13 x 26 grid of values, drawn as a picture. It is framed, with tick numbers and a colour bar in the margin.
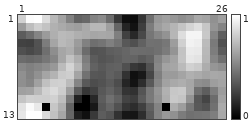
Lone odd cells: 2, each lower than its neighbours. Stripes: none. Odd rows or columns: none. Histogram: bell-shaped. Average level on the scale: 50%.
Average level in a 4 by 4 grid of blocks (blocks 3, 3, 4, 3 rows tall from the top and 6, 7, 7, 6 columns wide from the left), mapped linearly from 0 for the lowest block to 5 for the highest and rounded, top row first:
4 3 1 4 | 2 2 2 4 | 4 2 1 4 | 5 0 1 2
